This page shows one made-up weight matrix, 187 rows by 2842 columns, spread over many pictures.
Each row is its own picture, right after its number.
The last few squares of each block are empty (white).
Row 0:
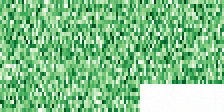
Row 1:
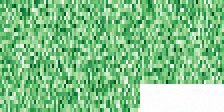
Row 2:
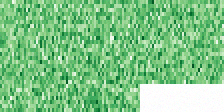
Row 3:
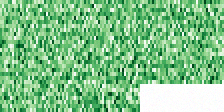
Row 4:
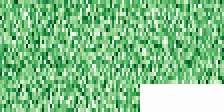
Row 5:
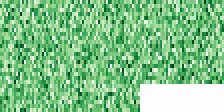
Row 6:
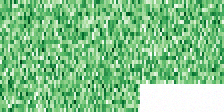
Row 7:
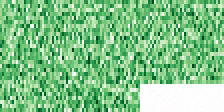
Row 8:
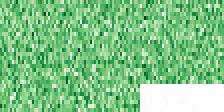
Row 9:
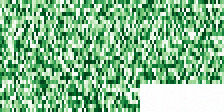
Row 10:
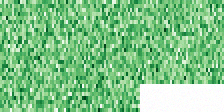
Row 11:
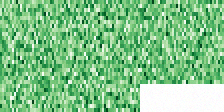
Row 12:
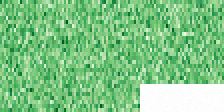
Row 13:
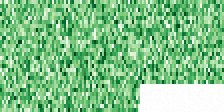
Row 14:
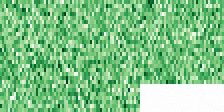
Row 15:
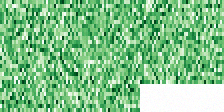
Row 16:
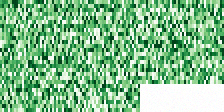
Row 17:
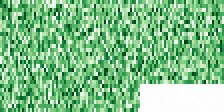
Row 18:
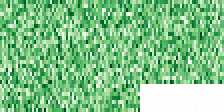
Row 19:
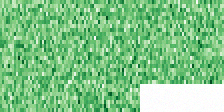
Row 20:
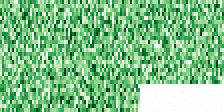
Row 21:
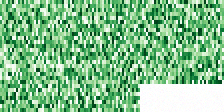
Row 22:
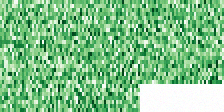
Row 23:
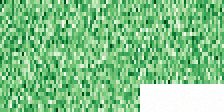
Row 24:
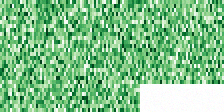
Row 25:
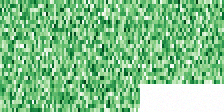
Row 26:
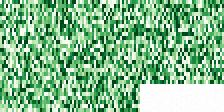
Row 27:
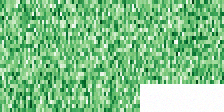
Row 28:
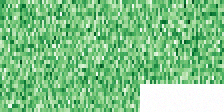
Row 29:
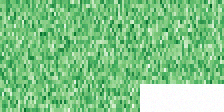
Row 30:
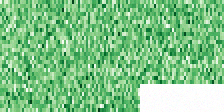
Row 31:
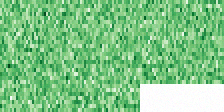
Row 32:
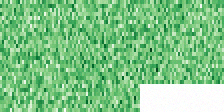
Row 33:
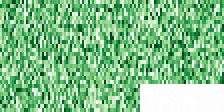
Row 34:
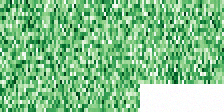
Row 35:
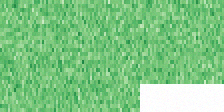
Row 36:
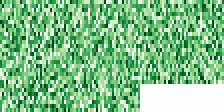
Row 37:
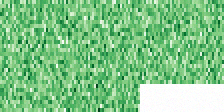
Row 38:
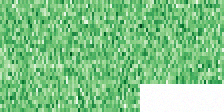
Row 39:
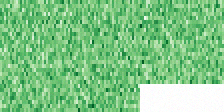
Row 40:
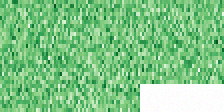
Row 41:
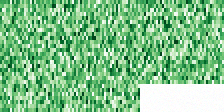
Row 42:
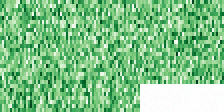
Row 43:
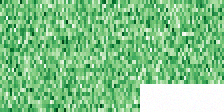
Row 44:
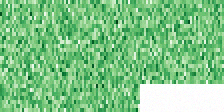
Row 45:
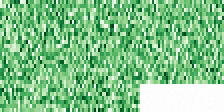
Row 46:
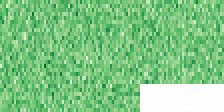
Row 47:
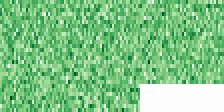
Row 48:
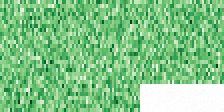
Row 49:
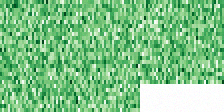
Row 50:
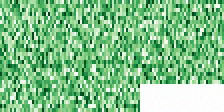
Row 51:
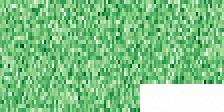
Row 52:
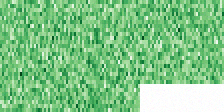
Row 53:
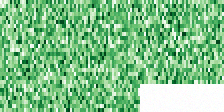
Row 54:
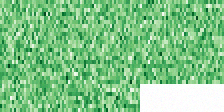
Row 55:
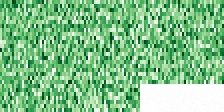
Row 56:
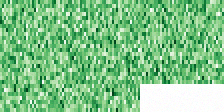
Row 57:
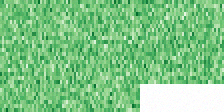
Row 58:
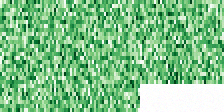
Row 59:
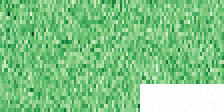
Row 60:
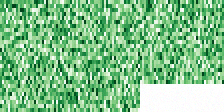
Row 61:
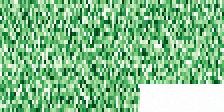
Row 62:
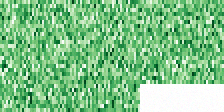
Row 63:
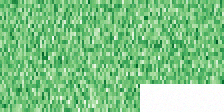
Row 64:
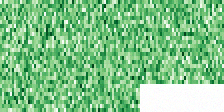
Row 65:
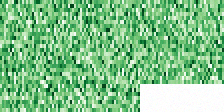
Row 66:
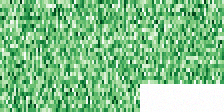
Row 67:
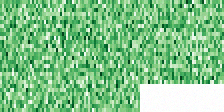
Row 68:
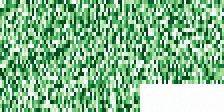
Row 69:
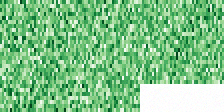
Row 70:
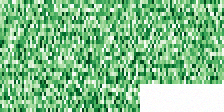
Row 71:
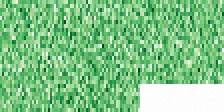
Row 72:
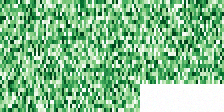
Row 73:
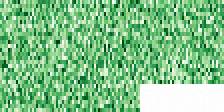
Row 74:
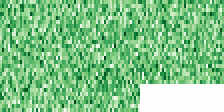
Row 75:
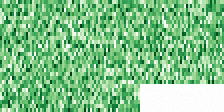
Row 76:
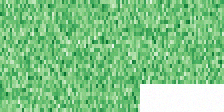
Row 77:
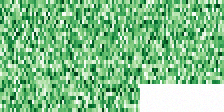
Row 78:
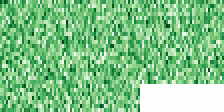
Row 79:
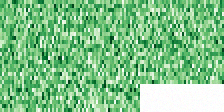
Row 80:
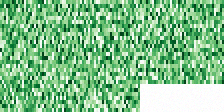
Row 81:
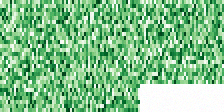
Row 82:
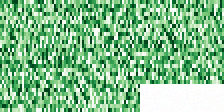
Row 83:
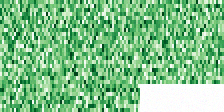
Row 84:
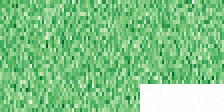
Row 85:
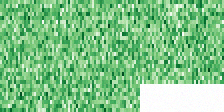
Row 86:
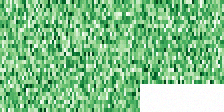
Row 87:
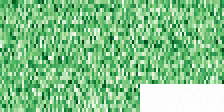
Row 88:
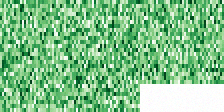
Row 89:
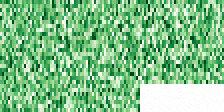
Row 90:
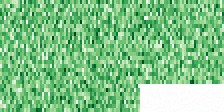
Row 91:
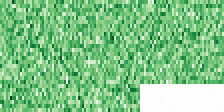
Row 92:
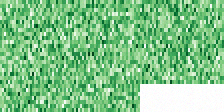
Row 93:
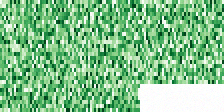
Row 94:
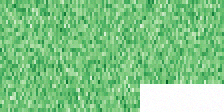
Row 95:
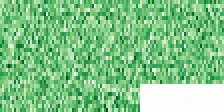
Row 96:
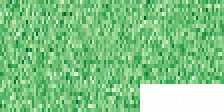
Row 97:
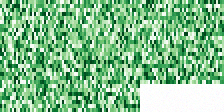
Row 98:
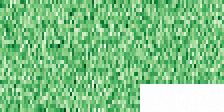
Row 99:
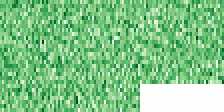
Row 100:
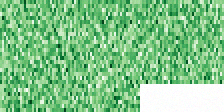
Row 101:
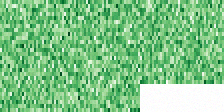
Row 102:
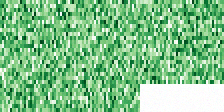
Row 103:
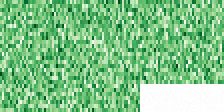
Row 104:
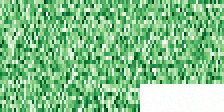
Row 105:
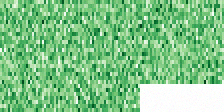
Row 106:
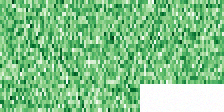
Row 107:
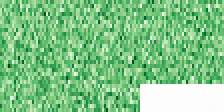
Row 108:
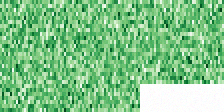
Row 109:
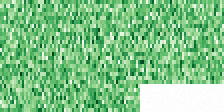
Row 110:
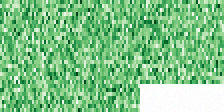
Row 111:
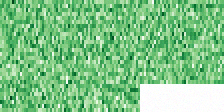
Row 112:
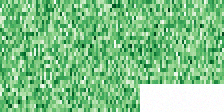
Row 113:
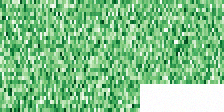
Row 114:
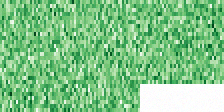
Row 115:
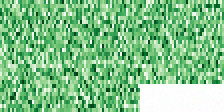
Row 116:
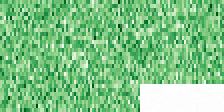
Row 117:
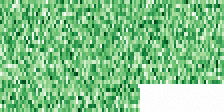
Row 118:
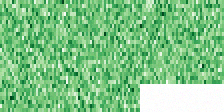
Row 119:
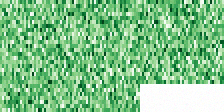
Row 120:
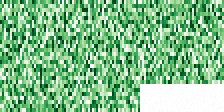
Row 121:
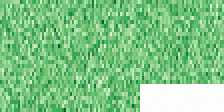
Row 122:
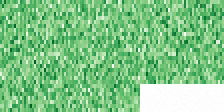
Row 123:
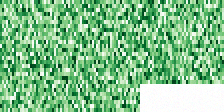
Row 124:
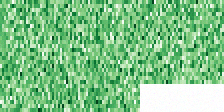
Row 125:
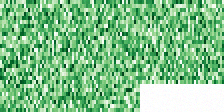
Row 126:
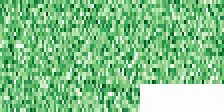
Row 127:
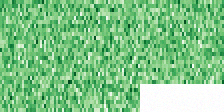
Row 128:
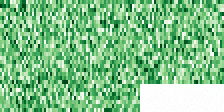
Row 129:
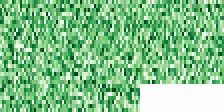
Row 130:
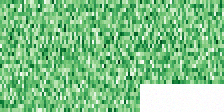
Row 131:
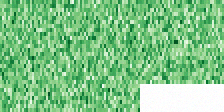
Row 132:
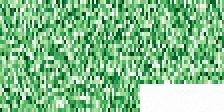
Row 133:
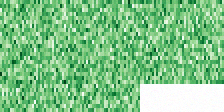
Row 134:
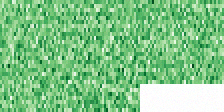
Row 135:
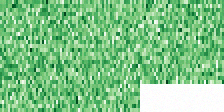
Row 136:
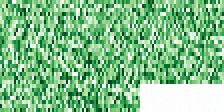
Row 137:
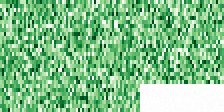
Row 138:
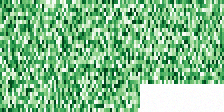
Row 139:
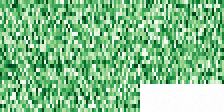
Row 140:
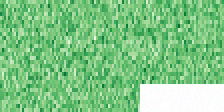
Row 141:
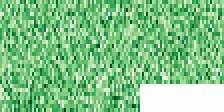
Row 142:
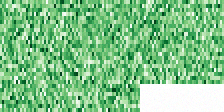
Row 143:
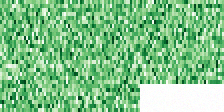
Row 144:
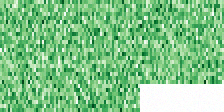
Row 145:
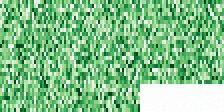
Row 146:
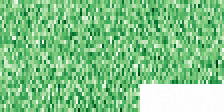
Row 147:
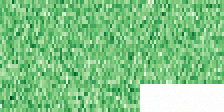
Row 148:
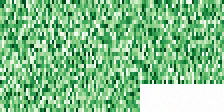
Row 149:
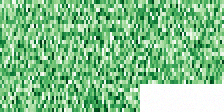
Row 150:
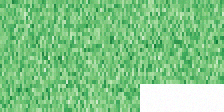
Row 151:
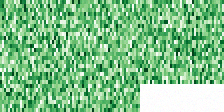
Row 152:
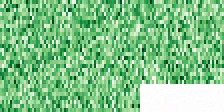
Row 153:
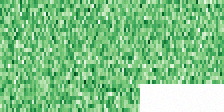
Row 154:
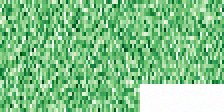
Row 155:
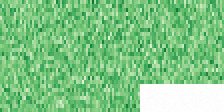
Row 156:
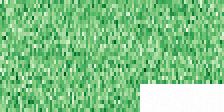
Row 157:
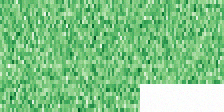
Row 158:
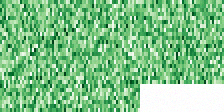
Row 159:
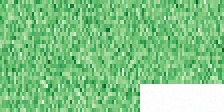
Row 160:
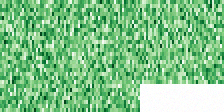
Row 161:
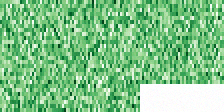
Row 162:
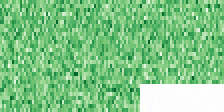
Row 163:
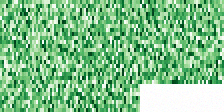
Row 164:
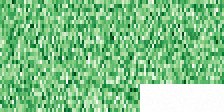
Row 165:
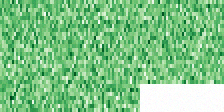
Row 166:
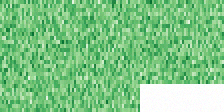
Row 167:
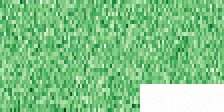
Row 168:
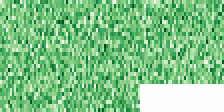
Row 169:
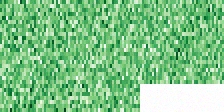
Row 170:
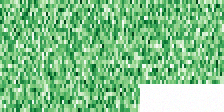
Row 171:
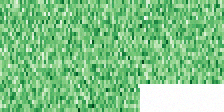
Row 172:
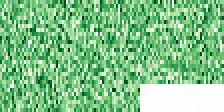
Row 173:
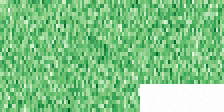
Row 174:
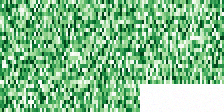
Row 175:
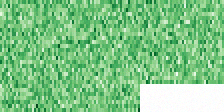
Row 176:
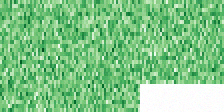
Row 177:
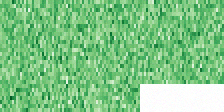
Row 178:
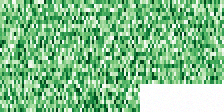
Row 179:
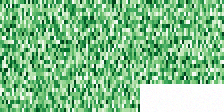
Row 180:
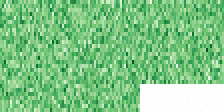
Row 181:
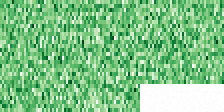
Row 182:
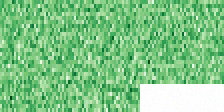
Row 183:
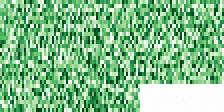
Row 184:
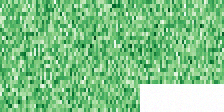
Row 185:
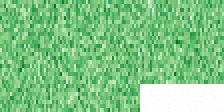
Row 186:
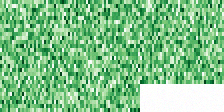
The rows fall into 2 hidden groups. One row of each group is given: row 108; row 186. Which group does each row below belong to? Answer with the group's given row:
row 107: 186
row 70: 186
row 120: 108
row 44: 108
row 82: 186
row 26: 108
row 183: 186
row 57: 108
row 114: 108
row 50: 186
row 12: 108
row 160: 108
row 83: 186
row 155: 108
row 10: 108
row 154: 108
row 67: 108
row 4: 186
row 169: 108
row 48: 108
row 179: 108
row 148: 108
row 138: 108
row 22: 186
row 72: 108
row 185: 186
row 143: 186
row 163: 186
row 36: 108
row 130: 186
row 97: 186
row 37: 108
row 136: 186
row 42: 108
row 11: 186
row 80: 186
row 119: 108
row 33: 186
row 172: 108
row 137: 108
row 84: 108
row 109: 186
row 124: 186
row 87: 186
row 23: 108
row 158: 108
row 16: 186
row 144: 186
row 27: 108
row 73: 108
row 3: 186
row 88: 108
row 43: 108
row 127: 186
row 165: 186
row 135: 186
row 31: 186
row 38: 186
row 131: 108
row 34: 108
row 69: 108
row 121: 108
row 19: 186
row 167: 108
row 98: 108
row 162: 186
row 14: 186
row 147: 186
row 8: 186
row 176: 108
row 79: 186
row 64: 108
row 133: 108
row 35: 186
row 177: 186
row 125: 108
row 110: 186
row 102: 108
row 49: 186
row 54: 186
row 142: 186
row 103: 108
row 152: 108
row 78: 108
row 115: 186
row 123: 186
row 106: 186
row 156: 108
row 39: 186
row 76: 108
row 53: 108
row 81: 108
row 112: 108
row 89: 108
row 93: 108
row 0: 186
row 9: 186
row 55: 186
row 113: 108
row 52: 186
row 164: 186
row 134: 186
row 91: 186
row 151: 108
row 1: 186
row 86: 108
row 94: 186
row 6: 108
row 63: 186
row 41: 108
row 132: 108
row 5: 186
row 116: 108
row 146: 186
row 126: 186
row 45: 108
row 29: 108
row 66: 108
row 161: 108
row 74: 108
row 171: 186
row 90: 186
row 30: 108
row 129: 186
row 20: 186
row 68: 108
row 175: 108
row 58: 108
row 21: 186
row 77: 186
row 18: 108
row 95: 186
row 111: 186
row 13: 108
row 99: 186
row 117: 186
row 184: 108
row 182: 186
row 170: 186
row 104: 186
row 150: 186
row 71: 186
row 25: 186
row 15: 186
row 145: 186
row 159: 186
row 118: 186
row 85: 108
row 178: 186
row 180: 108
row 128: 108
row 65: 186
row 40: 186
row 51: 186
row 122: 108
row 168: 108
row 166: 108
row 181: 186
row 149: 186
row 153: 186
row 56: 108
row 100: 108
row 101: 186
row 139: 186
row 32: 108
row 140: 108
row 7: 186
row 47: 186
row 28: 108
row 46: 186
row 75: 108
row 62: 108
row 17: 108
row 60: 186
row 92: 108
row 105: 186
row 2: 186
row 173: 108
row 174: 108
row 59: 108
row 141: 108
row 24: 108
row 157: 186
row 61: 186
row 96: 186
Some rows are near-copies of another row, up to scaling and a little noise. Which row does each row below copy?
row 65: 159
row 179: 166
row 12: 43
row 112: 184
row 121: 161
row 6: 176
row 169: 69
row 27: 42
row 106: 91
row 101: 186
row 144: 105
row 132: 155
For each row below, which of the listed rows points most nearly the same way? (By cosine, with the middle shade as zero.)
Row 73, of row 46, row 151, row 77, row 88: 88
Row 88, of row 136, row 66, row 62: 62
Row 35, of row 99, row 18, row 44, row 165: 99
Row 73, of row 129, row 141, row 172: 172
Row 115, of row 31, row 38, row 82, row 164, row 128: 38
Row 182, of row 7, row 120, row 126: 126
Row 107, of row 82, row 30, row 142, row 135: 135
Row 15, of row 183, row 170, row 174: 170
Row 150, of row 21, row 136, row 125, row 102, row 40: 40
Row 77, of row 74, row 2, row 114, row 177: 177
